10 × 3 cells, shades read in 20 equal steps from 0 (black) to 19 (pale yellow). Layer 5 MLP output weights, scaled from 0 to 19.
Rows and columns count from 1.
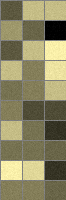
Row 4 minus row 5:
6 0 3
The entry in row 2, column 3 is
0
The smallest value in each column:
7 6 0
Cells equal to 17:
1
